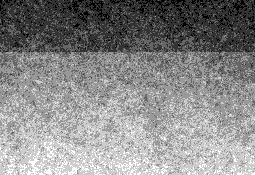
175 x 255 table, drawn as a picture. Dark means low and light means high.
Seam: horizontal, 30% of the way down, the bottom part higher. Slope: up to the bottom. Stripes: none.
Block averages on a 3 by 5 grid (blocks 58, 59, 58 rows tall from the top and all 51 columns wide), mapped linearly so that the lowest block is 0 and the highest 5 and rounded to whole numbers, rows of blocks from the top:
00000 | 33333 | 55555
